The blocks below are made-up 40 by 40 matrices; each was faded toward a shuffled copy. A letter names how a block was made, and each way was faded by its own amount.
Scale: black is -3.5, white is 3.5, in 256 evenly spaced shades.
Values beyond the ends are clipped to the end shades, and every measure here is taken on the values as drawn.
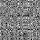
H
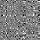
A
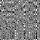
A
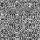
H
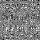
H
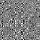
A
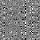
A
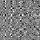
A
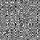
A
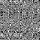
H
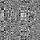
A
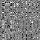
A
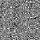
H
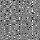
A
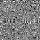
H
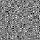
H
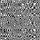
A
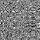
H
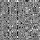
A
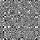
A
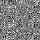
H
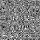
H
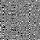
A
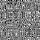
H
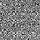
H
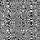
A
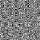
H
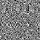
H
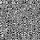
H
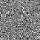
H
